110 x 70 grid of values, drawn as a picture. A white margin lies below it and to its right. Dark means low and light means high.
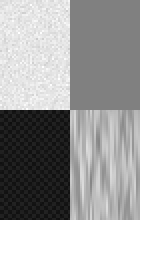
It is made of 2 by 2 panels. Panel 1,1: very high, fine-grained, faint in contrast. Panel 1,2: middling, flat. Panel 2,1: very low, checkered, faint in contrast. Panel 2,2: high, streaked downward.
